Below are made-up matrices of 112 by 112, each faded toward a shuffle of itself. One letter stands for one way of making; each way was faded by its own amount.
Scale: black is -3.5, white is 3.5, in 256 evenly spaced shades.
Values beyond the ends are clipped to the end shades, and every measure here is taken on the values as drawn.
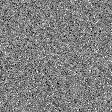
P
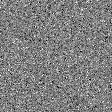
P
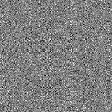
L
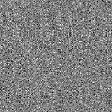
L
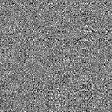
L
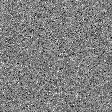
P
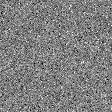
P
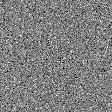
P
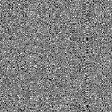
L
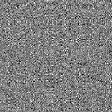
L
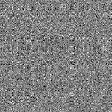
L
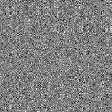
L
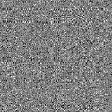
L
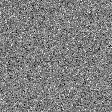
P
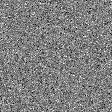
P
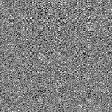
L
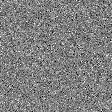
P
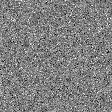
P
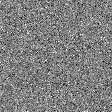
P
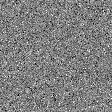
P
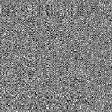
L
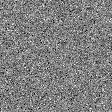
P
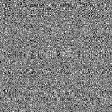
L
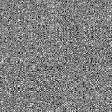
L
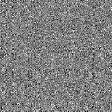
L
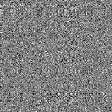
L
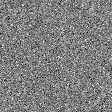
P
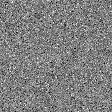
P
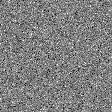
P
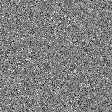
P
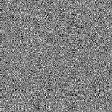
L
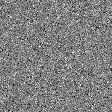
P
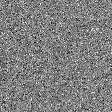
P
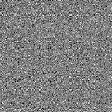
L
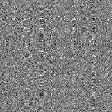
L
